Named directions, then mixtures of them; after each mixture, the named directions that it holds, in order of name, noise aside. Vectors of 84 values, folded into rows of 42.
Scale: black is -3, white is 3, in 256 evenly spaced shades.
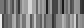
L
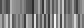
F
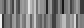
L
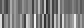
F, L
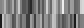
L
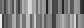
L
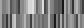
F, L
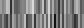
F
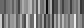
F, L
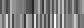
F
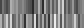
F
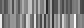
F, L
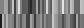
L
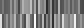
F, L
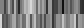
L
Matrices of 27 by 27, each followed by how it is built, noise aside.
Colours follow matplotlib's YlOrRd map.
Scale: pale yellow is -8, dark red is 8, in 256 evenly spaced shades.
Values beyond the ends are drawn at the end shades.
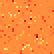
sparse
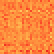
low rank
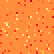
sparse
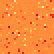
sparse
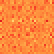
low rank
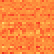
low rank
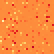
sparse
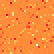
sparse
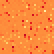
sparse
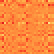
low rank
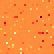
sparse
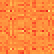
low rank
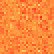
low rank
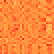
low rank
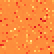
sparse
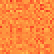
low rank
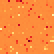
sparse
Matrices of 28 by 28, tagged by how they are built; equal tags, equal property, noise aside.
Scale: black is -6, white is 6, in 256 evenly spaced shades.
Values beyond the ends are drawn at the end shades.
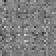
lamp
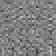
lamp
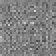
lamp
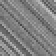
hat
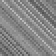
hat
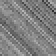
hat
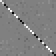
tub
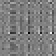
lamp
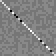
tub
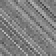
hat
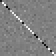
tub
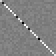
tub
